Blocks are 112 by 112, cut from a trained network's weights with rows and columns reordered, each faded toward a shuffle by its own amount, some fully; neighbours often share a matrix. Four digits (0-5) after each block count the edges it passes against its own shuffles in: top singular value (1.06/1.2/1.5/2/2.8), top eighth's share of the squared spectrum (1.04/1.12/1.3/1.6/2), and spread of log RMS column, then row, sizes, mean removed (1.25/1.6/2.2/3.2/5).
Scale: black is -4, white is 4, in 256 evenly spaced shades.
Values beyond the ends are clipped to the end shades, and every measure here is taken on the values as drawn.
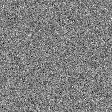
0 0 0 0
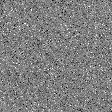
0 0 0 0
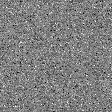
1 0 0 0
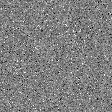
0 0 0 0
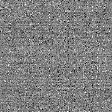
3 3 3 0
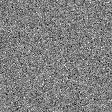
0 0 0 0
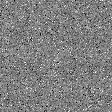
0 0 0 0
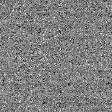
2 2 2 0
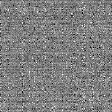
3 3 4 1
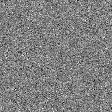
2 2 0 1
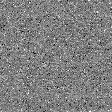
1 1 1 0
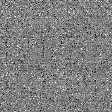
2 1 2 0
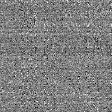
3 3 3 1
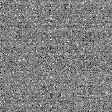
2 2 2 0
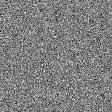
1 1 0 0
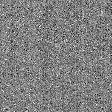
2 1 0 1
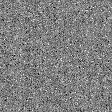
1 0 0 0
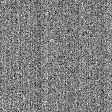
3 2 0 1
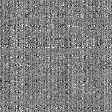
4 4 1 4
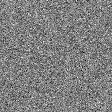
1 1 0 0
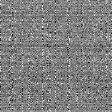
3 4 4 1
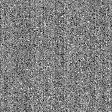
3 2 0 1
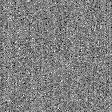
2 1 0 0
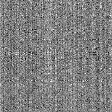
4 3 1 3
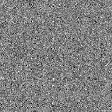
3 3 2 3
